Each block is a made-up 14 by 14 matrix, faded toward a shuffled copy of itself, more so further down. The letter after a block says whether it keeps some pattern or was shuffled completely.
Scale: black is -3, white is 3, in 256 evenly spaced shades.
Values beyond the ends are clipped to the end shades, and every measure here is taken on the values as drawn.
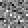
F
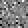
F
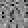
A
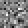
A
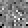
F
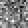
F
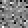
F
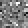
A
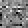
A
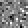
F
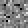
A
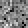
F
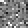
F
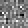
F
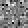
F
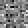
A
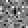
F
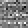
A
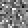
F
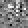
A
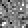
F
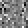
A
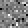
F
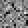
F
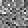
A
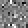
A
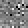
A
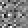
A
